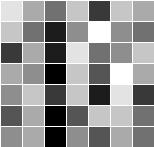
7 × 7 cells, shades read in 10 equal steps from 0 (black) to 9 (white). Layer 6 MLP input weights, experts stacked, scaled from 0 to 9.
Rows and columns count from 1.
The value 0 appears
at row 4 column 3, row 6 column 3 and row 7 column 3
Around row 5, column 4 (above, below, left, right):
7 3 2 1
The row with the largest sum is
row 1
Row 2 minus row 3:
5 -2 0 -3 5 0 -3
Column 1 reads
8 7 2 6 5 3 5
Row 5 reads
5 7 2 7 1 8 2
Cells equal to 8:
3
